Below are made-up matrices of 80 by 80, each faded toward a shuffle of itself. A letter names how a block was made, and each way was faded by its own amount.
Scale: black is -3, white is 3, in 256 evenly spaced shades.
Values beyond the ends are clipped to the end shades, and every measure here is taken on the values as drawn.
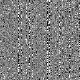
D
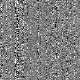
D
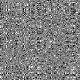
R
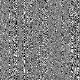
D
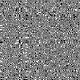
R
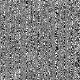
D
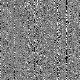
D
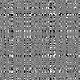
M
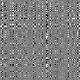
M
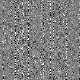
D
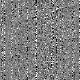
D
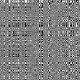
M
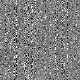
D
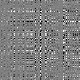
M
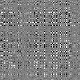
M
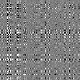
M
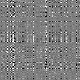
M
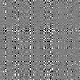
M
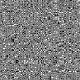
R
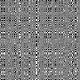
M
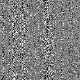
D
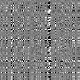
M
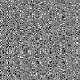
R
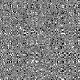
R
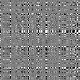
M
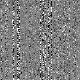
D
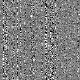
D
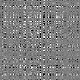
M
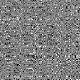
R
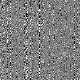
D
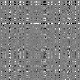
M
